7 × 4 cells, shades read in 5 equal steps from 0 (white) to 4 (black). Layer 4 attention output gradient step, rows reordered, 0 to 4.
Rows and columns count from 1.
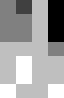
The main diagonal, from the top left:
2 2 1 2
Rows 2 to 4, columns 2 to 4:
2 1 4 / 2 1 4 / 1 1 2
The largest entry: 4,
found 3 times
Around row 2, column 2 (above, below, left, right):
3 2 2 1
